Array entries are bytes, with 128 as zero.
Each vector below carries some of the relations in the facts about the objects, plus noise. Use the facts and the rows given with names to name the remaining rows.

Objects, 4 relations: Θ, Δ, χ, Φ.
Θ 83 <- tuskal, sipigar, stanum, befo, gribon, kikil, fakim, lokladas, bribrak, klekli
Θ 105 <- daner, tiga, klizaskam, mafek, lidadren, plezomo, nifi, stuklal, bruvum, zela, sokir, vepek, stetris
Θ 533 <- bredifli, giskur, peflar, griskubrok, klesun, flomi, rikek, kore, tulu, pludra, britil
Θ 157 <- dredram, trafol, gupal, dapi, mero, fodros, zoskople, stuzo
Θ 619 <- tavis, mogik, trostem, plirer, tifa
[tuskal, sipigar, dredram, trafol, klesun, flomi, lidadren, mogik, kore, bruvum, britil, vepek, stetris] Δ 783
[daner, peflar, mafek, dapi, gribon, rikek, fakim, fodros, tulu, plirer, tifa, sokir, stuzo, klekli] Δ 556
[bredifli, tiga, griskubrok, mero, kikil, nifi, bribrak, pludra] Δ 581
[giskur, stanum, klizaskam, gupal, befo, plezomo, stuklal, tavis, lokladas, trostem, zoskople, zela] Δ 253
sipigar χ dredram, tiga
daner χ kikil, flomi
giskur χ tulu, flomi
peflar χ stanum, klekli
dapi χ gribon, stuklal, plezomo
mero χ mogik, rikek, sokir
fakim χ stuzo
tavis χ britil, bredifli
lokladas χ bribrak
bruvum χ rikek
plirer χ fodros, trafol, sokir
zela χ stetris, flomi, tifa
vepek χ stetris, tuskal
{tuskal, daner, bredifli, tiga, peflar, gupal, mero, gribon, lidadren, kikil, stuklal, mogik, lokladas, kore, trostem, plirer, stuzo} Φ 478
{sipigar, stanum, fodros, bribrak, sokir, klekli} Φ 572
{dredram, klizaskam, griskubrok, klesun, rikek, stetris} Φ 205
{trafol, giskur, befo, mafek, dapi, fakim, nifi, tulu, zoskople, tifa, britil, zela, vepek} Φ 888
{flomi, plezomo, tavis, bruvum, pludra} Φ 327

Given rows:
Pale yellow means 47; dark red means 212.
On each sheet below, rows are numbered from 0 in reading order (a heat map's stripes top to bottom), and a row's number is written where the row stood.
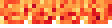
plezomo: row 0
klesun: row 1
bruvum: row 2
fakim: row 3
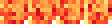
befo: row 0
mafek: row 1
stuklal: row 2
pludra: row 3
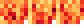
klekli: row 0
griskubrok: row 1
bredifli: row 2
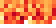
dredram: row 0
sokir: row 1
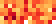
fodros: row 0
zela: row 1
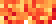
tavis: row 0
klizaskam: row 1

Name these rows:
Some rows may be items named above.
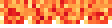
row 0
mogik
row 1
peflar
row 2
stuklal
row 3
bruvum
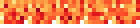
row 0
klesun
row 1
tifa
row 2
stuzo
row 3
vepek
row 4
gupal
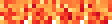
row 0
zela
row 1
kore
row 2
dapi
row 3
britil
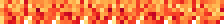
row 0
kikil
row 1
tifa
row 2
sipigar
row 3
rikek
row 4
plirer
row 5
sipigar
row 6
zoskople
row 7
giskur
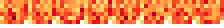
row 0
fakim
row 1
tiga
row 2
klizaskam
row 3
kikil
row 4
gribon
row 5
flomi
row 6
lidadren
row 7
lokladas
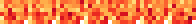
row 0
mafek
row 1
nifi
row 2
trafol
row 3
kore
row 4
stanum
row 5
daner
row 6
klesun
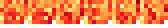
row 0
tuskal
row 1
stetris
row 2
bribrak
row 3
trostem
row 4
mero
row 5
tulu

